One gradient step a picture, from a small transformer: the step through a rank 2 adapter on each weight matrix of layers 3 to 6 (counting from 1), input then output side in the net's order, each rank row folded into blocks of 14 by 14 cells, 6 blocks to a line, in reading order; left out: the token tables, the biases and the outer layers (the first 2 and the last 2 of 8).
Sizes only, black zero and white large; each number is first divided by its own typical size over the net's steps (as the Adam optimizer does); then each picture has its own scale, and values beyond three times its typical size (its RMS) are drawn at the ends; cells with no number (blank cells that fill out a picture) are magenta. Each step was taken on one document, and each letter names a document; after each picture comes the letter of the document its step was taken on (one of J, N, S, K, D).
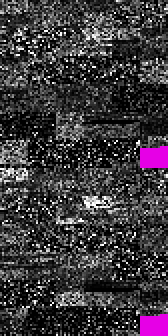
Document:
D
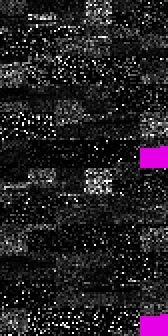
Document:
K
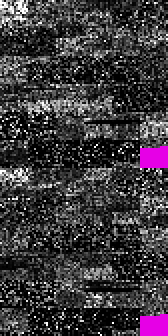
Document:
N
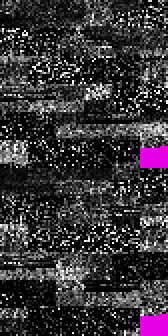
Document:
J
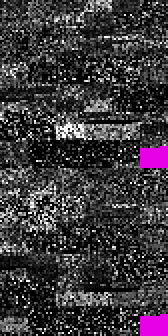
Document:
N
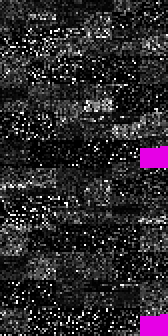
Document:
K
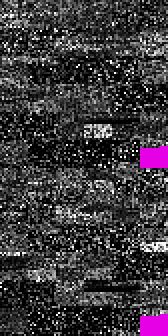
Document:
N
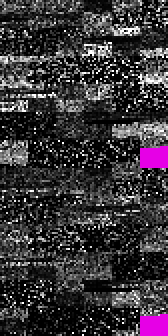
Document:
J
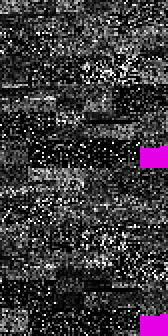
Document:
D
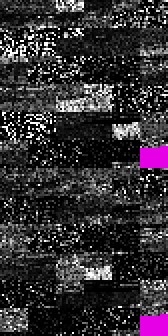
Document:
J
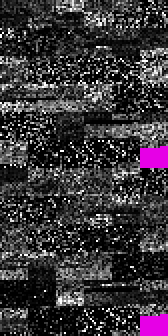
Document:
J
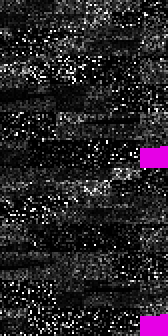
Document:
K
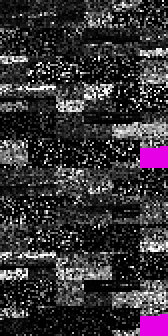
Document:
J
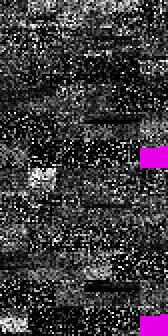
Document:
N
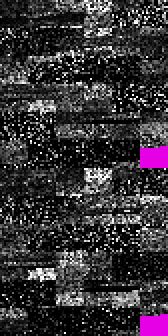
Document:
J
